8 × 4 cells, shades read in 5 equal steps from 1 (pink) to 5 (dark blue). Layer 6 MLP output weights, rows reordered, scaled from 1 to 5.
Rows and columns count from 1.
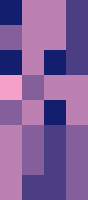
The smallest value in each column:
1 2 2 2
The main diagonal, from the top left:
5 2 5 2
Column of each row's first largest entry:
1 4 1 2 3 3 3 2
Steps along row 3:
down up down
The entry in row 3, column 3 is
5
